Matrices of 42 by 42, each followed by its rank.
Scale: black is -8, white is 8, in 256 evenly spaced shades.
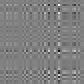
one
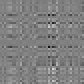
two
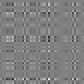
one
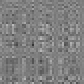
three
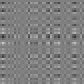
one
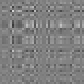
two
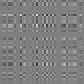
one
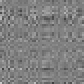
three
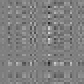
two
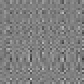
three
